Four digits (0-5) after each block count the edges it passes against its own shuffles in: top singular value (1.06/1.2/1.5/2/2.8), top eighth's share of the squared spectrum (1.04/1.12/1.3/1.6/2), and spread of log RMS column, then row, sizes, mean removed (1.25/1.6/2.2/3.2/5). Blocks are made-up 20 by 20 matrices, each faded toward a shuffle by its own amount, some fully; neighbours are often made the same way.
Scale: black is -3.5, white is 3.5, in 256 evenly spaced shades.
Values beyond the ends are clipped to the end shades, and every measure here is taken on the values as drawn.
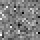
0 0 0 0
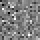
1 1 1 0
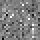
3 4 1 1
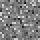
0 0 0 0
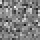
3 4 1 1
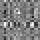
4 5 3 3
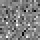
0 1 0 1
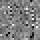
2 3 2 0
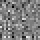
3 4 2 1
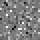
0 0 0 0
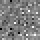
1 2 0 0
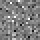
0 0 0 0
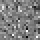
2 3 1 1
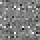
2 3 0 1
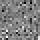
2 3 1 0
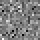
1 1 0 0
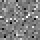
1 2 1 0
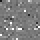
2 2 0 0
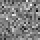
1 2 0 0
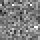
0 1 0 0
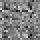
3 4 1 2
